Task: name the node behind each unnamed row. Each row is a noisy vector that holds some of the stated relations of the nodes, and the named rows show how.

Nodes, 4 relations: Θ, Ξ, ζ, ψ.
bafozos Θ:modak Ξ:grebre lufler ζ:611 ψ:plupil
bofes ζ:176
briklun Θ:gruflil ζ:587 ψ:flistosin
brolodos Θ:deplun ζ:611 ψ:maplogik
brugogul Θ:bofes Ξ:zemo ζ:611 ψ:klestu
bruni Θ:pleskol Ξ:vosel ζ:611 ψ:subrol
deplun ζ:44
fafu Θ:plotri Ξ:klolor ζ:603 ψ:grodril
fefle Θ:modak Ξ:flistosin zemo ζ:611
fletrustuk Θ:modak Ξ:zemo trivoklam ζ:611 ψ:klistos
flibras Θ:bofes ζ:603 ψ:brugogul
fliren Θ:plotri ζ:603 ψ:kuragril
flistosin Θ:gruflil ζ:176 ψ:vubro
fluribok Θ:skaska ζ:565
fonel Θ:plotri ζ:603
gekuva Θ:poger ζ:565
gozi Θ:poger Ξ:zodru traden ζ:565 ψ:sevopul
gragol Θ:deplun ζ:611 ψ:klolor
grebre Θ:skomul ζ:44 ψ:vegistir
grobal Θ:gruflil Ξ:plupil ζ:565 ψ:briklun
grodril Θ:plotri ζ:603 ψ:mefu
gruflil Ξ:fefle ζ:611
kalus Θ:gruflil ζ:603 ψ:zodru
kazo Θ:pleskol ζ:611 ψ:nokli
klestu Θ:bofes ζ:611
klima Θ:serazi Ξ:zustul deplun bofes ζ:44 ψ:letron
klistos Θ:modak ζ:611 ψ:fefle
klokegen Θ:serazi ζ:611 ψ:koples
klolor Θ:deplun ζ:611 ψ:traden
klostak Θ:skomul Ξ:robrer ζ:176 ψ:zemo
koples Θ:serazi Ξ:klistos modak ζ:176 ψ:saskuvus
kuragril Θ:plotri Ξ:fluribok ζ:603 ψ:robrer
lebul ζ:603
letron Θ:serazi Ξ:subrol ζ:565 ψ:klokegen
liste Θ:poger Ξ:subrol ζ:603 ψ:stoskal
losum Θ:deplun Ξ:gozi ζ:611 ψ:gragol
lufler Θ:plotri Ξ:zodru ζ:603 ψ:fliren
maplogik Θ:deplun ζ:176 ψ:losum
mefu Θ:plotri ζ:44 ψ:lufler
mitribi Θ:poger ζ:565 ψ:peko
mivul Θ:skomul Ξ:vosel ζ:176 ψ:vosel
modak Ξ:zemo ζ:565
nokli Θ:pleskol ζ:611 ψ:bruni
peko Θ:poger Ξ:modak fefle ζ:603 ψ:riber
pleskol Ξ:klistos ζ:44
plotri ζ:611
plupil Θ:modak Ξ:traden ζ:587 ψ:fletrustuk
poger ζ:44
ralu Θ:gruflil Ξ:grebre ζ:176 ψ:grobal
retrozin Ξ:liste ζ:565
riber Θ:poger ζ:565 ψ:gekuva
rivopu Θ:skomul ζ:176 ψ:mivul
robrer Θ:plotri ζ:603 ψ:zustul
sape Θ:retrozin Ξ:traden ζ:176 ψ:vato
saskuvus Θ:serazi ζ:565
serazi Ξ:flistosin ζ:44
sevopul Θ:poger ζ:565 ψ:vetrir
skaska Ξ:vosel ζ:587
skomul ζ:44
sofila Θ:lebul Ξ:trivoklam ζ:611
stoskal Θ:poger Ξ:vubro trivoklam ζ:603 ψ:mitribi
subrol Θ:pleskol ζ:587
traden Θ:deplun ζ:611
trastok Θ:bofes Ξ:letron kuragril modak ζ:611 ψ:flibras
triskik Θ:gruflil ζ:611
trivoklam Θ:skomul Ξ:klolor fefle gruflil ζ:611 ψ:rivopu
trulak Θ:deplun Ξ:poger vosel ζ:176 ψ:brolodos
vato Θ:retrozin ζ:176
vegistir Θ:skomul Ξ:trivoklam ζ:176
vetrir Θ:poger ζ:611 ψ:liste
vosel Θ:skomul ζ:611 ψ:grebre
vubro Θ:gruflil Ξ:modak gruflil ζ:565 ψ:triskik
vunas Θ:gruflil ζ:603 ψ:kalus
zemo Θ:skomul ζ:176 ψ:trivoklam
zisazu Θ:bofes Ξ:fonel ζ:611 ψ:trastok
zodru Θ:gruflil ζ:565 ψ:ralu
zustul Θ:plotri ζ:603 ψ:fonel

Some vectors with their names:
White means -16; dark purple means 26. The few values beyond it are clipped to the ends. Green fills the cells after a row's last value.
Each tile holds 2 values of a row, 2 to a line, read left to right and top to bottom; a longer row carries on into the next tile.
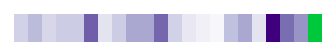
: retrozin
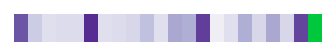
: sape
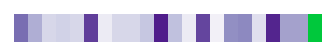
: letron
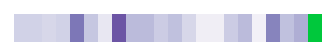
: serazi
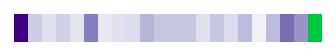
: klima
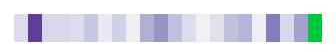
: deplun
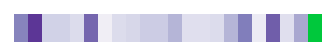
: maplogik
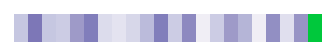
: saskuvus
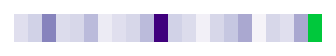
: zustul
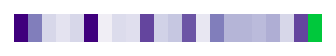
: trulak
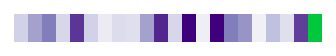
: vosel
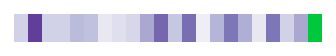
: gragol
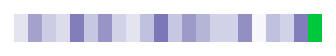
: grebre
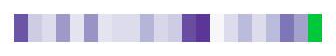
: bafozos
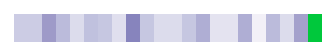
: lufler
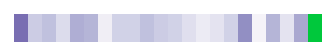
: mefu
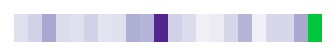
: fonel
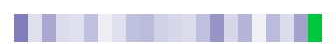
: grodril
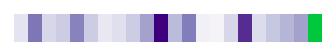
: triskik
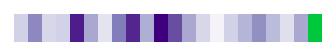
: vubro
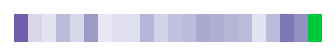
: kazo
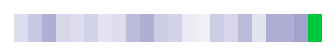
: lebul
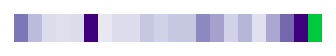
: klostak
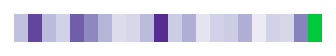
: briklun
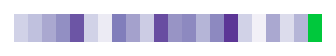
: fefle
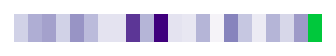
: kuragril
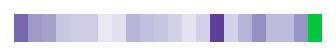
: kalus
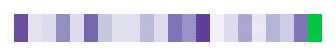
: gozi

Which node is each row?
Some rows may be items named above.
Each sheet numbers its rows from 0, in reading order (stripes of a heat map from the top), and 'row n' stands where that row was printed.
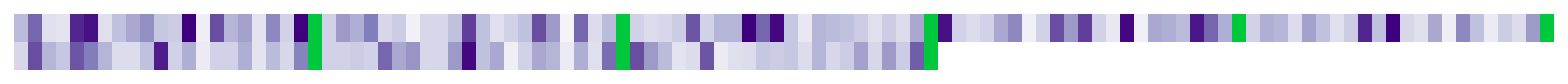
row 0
mivul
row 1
klistos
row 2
peko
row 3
trastok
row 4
kuragril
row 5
briklun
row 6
mitribi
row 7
vato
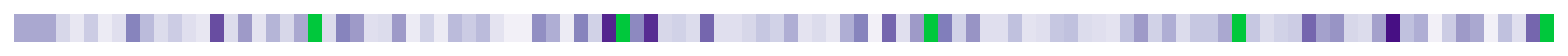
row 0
flibras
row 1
bofes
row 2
maplogik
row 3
grodril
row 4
mitribi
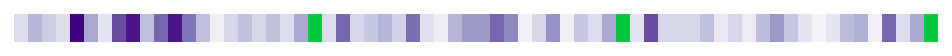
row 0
vegistir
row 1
traden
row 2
deplun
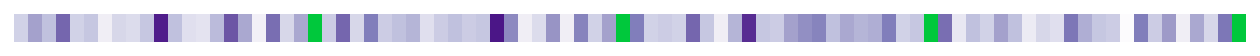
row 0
klistos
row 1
losum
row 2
fletrustuk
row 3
poger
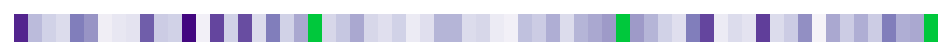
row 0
bruni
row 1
lebul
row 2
skaska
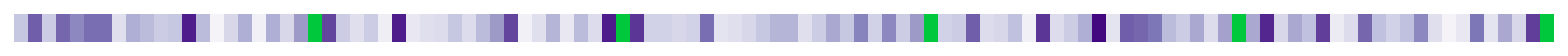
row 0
grobal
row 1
sape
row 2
sevopul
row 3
zemo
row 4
ralu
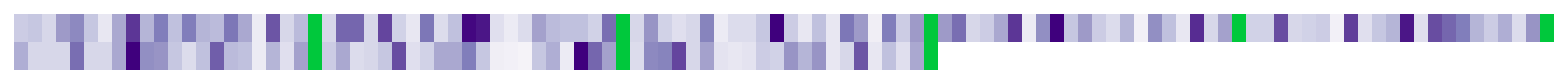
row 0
brugogul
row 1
flistosin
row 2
fluribok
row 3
koples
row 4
zemo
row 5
stoskal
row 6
retrozin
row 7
zodru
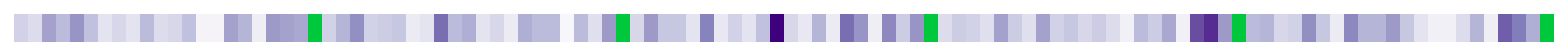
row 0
plotri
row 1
fliren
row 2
fluribok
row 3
skomul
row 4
pleskol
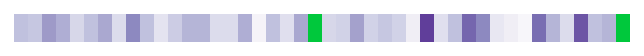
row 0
lufler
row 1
modak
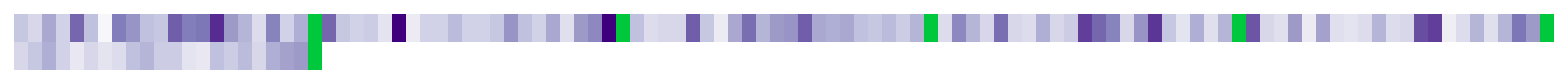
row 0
trivoklam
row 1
klostak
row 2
sofila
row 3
klolor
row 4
bafozos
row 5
lebul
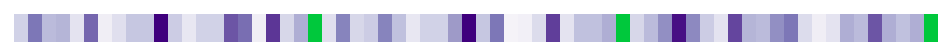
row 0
subrol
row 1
triskik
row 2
gruflil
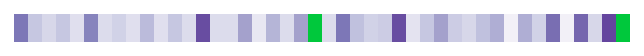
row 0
plupil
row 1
rivopu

